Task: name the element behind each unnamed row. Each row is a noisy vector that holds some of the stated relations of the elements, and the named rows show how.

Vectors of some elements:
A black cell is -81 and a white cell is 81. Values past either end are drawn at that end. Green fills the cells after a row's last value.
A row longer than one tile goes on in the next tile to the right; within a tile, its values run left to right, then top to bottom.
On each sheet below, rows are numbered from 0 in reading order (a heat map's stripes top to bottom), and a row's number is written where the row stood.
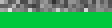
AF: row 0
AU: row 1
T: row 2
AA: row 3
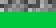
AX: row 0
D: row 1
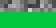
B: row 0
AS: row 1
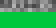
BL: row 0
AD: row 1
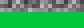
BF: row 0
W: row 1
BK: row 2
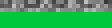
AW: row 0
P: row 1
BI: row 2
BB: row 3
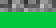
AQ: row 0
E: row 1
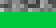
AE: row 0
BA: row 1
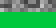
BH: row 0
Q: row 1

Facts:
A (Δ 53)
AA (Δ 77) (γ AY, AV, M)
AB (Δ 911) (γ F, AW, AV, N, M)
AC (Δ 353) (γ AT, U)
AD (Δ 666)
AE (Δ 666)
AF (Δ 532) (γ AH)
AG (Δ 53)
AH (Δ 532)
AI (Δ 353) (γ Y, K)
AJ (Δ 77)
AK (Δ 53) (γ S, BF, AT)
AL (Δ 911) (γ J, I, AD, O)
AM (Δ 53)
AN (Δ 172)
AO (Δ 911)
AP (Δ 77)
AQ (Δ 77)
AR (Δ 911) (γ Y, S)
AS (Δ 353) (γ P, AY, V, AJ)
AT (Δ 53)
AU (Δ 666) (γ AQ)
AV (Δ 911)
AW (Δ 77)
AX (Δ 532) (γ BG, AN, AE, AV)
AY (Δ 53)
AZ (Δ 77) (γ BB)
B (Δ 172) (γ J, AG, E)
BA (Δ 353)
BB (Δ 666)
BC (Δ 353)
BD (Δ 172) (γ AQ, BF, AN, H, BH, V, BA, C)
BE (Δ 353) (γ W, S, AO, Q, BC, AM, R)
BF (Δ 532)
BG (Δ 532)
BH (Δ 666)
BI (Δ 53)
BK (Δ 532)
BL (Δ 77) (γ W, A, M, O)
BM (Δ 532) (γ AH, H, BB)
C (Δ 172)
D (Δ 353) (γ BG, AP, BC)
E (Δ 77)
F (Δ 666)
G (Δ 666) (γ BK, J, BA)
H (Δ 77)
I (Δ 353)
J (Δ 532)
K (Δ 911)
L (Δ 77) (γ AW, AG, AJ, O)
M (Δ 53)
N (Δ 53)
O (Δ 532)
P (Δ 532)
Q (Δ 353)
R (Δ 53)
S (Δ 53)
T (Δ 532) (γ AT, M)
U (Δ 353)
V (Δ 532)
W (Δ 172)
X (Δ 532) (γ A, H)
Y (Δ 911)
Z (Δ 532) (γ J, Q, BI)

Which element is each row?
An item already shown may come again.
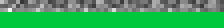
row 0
BM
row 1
AZ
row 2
C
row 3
AK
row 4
AB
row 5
BI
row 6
AN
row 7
G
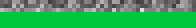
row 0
A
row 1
AZ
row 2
AG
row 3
O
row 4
AX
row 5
M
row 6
B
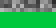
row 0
A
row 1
AQ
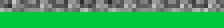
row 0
AC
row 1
AP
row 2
AQ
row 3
BD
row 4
W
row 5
E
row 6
H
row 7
BE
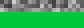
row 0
AT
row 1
H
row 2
S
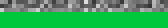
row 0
AV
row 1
X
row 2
E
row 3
Y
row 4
AL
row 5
U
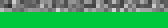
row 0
AC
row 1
L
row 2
T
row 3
BC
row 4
AI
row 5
AO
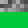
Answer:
BG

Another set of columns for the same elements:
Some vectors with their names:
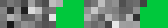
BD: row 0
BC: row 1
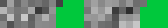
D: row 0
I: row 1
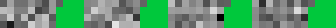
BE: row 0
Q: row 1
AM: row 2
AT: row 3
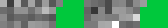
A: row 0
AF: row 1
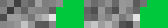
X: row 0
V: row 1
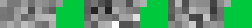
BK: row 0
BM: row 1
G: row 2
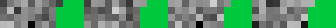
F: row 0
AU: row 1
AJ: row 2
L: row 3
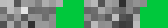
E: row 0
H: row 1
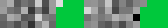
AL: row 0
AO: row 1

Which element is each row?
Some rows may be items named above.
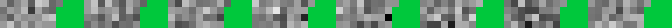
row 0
O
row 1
AP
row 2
W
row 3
BI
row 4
AO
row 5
B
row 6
AV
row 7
BK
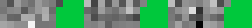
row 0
BG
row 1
A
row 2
AG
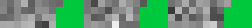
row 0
BF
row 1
BG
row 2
AD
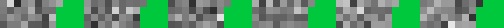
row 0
AZ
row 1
AK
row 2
AS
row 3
A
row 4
E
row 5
BC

